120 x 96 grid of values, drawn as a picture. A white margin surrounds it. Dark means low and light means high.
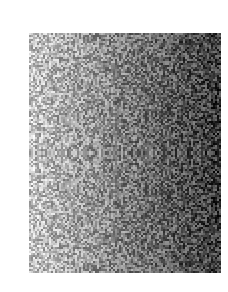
Grain: fine. Slope: up to the left. Mirror symmetry: top to bottom.
